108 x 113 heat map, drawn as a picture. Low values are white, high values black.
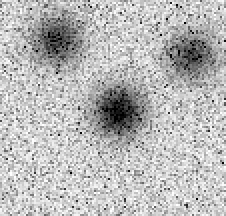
Average level on the scale: 30%. Odd rows or columns: none. Bumps: three. Ninth with the highest average: centre.
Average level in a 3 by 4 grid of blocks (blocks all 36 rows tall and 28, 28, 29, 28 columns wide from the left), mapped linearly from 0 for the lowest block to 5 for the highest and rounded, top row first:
3314 | 0351 | 0000
